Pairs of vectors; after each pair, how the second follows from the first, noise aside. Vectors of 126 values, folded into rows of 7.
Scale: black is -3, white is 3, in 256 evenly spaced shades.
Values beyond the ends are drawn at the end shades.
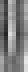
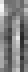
reversed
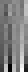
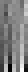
copied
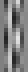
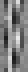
copied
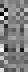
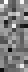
shuffled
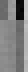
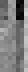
copied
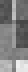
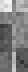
reversed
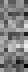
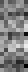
copied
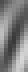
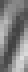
copied
